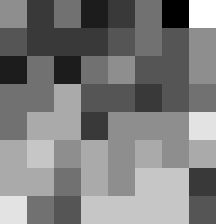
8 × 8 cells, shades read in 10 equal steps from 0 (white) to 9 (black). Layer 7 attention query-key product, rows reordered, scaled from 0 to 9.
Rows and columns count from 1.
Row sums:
45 48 46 43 31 26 29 26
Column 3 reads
5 7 8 3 3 4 5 6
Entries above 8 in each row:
1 0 0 0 0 0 0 0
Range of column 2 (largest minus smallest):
5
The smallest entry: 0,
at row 1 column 8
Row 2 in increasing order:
4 5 6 6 6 7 7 7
